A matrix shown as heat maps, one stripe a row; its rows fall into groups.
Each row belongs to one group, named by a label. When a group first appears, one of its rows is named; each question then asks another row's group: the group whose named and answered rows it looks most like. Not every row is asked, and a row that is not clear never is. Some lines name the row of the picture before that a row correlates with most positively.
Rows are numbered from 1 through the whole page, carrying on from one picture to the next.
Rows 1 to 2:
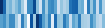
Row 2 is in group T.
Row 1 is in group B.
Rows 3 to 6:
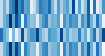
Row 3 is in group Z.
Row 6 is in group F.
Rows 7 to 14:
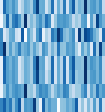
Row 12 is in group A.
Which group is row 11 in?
A
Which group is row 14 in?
B
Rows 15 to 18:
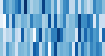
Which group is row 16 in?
T
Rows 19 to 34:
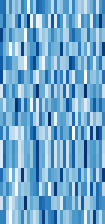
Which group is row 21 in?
B
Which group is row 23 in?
B
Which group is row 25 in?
A
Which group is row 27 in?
Z
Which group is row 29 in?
A
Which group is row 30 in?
A
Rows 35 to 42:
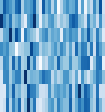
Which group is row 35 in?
B
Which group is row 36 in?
B
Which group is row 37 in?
F
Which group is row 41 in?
T
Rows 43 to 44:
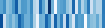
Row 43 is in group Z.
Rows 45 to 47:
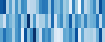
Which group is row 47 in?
B
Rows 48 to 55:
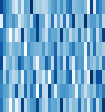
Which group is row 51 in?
B
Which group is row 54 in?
Z
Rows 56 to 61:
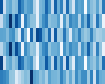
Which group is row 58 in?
T
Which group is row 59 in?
F
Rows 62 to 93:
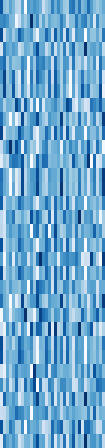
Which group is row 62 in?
B
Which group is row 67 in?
T
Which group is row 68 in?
T
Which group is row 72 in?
F
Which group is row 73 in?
Z
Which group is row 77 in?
T
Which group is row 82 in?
T
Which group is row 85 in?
T
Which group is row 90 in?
A
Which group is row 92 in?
B
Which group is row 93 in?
A
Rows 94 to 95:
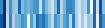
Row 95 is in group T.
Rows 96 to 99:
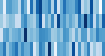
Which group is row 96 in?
T
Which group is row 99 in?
Z
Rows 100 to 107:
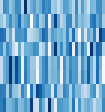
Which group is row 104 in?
F
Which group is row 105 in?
F
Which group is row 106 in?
T
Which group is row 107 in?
Z
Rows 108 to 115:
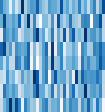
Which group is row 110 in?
A
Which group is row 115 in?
F
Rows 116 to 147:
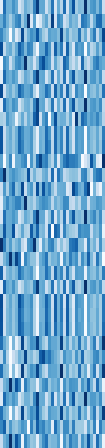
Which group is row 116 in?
A
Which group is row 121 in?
A
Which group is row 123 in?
A
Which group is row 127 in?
T
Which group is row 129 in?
Z
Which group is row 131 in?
A
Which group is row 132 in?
T
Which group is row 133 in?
B
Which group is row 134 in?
F
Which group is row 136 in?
A
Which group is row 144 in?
A
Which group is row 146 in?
T
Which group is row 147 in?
F
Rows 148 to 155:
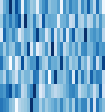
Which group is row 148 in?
F
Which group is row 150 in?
A
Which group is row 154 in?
B
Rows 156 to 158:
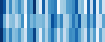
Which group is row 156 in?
B
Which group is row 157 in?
B
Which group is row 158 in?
B
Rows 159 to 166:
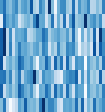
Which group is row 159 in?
Z
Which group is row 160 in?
A
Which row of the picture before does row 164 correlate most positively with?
156
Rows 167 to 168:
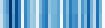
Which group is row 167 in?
F
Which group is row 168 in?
F
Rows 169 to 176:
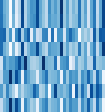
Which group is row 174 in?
F
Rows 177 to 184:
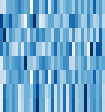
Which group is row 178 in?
B
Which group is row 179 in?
T
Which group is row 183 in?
A
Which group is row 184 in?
A
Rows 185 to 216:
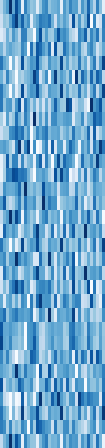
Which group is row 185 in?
F
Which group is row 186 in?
Z
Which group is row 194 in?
Z
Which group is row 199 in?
B
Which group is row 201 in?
A
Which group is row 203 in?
Z
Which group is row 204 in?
A
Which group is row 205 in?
Z
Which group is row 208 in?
B
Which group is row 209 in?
B
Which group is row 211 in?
Z
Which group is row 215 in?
T
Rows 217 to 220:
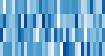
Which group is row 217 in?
T
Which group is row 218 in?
B
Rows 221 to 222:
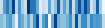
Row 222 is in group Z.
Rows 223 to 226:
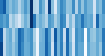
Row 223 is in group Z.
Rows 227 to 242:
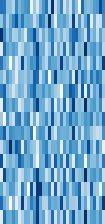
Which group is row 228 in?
Z
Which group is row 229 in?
B
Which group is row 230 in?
A
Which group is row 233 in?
B
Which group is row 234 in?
A
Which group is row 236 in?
Z
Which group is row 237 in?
F
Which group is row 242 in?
A
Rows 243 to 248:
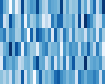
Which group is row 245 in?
T
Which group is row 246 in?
F
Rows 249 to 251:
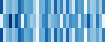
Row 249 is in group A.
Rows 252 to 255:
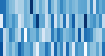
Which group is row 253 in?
A
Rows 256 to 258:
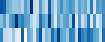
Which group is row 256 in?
Z
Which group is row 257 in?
Z
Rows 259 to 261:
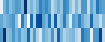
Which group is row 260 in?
T
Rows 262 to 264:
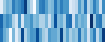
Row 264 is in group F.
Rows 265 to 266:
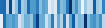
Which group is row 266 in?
A
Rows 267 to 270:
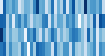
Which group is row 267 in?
A
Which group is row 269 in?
B
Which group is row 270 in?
T
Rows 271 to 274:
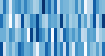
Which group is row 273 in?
T
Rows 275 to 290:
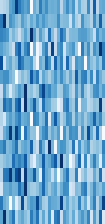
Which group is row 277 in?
Z
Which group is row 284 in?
F
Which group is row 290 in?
T
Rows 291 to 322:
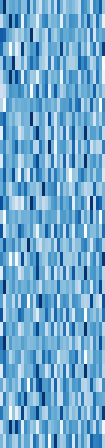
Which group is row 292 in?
F
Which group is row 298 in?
T
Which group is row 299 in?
Z
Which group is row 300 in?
A
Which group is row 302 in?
A
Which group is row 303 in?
T
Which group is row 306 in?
T
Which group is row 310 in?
A
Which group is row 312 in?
T
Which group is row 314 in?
A
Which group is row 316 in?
B
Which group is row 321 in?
F
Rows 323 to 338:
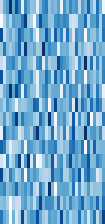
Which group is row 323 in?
F
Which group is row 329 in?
F
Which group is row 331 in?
Z
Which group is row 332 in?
A
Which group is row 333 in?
B
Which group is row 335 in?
B
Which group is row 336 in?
Z
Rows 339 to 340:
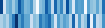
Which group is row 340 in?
Z
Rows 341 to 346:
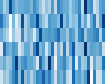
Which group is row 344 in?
A
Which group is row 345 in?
Z
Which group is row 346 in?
Z
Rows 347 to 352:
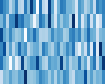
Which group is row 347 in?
Z
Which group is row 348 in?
Z
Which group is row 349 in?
B
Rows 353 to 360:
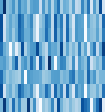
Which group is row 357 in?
Z
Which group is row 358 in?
B
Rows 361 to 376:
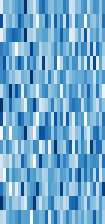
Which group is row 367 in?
F
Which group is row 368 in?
B
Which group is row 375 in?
B
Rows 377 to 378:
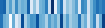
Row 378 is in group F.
